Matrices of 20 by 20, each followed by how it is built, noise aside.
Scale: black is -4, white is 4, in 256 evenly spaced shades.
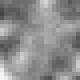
smooth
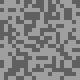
noise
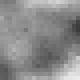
smooth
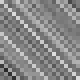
Toeplitz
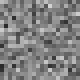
noise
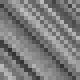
Toeplitz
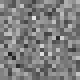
noise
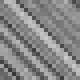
Toeplitz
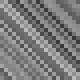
Toeplitz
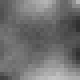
smooth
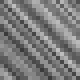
Toeplitz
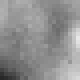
smooth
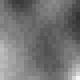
smooth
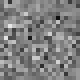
noise
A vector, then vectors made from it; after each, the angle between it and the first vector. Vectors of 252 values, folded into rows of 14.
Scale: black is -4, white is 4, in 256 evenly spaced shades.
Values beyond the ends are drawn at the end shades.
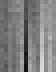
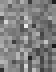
partly opposed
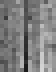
nearly parallel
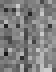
partly aligned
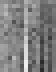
nearly opposite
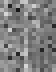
partly opposed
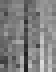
nearly parallel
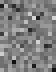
orthogonal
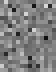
orthogonal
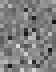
orthogonal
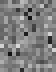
orthogonal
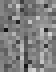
partly aligned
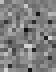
orthogonal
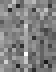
partly opposed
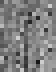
partly aligned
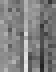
nearly opposite
